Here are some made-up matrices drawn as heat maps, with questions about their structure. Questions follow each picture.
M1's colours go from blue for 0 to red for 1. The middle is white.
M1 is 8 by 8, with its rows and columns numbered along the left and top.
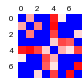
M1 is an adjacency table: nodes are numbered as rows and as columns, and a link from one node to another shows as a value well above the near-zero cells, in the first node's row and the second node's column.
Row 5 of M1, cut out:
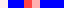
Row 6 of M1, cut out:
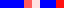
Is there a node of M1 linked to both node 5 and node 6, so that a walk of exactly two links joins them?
yes
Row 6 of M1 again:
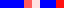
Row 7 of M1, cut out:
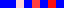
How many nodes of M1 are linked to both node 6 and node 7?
1
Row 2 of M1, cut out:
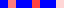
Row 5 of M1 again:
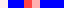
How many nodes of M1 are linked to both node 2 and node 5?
1
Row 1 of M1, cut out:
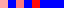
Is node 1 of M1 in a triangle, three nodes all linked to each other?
yes
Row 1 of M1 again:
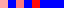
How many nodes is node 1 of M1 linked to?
3
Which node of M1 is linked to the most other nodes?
node 4
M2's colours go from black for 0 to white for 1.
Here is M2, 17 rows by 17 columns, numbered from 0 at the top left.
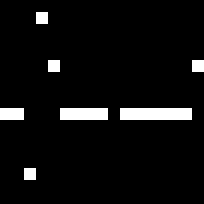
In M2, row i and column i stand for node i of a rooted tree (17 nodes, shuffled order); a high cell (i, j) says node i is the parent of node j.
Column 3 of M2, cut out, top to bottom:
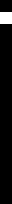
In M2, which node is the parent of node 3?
1
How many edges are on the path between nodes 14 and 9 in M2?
1
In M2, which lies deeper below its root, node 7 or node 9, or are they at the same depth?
node 7
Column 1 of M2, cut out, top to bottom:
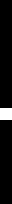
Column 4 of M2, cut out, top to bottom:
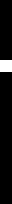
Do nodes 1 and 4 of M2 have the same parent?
no
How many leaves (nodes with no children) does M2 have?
13
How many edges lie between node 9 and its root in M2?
0
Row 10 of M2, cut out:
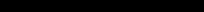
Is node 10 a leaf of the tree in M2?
yes
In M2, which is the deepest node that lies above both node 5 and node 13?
9
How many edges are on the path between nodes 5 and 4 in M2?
1
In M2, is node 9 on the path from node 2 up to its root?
yes
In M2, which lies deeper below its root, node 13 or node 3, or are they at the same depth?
node 3
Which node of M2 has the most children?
9
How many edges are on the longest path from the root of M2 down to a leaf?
2
